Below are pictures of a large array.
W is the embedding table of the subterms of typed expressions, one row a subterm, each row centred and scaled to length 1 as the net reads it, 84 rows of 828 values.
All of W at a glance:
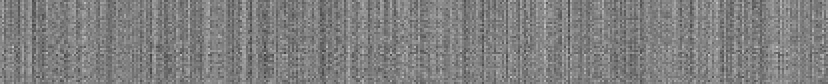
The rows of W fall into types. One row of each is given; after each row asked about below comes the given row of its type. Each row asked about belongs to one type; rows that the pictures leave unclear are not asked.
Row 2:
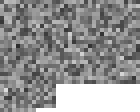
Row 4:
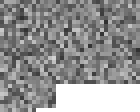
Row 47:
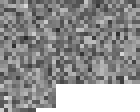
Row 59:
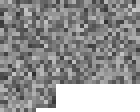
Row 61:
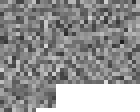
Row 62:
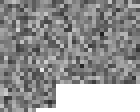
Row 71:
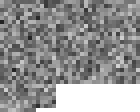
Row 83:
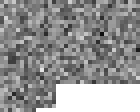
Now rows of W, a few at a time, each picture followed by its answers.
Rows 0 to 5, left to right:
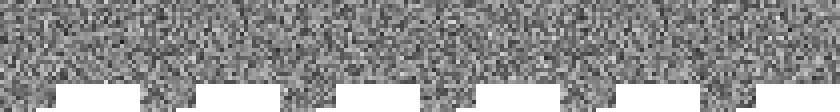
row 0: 61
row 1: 4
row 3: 71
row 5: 59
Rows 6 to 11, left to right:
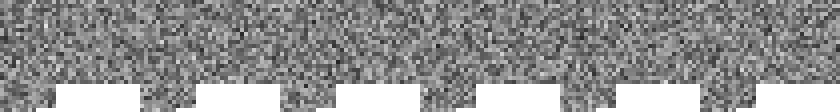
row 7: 71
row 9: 2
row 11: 61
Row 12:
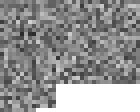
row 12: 62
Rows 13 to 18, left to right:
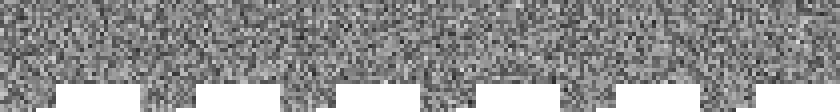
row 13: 4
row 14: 2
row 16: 62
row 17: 4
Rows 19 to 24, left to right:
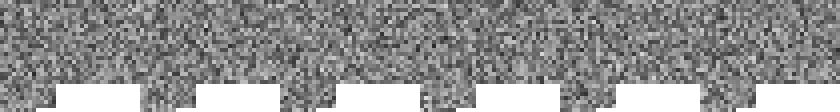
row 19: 59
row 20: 2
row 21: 61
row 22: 47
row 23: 71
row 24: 4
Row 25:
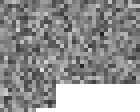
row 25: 62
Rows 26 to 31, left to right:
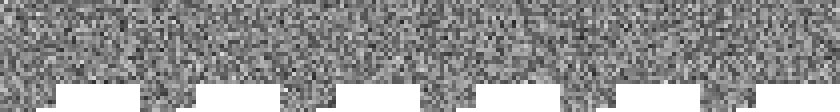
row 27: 71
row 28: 59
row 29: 4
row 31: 4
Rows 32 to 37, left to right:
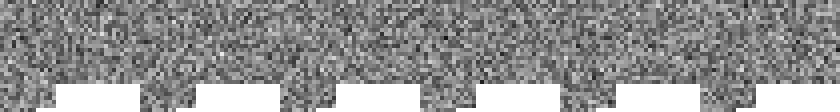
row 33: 61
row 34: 61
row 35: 59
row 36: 62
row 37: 83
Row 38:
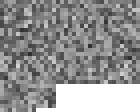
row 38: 4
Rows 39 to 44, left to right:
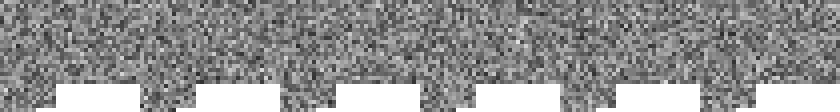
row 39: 2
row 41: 62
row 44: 62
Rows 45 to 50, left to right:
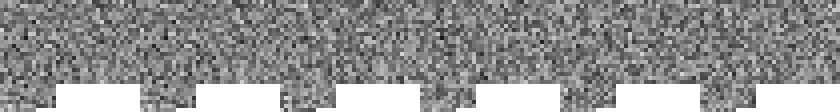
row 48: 71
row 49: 2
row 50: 59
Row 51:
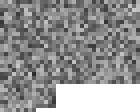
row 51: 59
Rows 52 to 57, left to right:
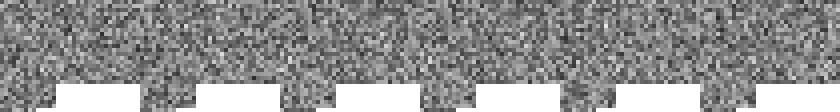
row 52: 61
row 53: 2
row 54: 47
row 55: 47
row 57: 47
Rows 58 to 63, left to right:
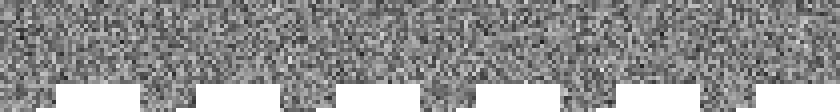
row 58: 71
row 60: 47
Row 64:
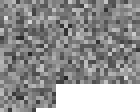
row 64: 83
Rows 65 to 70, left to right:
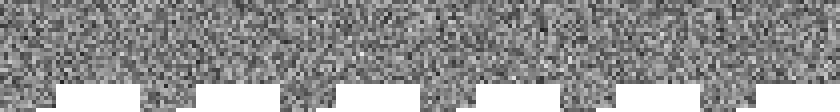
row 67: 61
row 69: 47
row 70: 47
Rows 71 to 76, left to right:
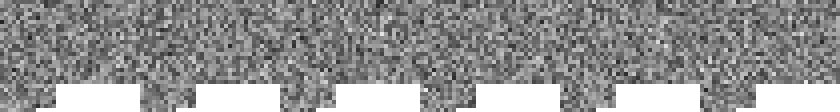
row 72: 4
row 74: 59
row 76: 61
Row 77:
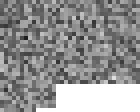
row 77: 4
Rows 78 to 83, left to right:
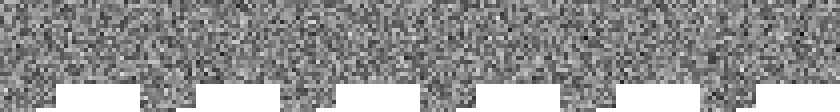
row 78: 2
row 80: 71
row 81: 59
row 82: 59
